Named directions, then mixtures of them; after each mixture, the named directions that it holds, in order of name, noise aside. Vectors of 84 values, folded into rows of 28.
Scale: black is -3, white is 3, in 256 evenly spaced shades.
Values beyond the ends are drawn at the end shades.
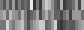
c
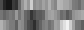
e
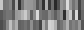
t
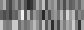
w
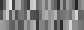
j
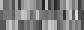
t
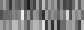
c, w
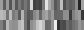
c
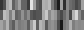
c, j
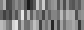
w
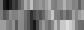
e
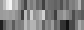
e, w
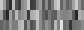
j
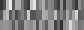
j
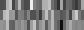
c, j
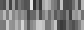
c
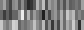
w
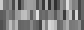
t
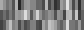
t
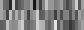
c, j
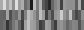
c, e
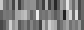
t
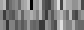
c, j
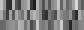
j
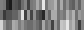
e, w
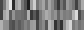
j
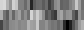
e, j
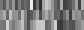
c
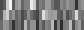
j, w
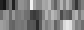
e, j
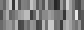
j, t
